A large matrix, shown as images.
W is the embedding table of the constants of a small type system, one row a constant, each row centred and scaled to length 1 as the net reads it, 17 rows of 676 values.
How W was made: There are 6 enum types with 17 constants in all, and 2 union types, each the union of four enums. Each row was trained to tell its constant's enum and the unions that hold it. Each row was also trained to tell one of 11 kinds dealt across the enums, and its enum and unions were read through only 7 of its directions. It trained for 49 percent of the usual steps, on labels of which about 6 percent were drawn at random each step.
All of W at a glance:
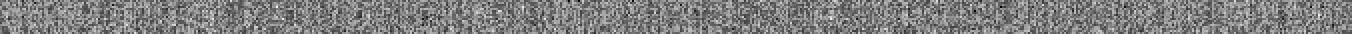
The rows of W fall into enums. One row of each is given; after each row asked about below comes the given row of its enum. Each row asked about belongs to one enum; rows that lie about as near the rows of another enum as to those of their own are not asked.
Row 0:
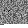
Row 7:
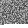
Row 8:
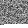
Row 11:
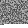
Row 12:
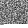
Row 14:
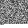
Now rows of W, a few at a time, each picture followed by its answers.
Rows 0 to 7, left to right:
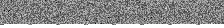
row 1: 7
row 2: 11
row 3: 8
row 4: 14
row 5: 11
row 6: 11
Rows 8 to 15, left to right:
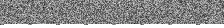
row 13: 14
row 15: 14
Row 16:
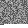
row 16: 0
